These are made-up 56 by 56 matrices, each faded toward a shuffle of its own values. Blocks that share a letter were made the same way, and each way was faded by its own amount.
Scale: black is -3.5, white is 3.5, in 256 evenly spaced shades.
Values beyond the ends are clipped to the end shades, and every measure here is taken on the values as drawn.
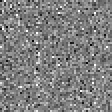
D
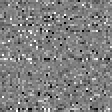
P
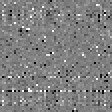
P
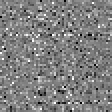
P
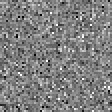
D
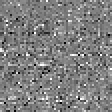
P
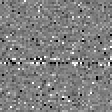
P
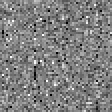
D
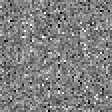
D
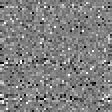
P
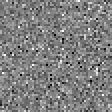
D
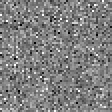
D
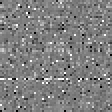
P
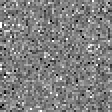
D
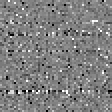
P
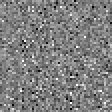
D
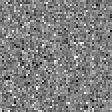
D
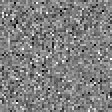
D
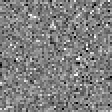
D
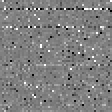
P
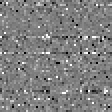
P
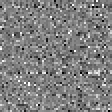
P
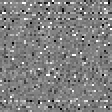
P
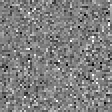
D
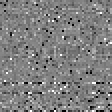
P
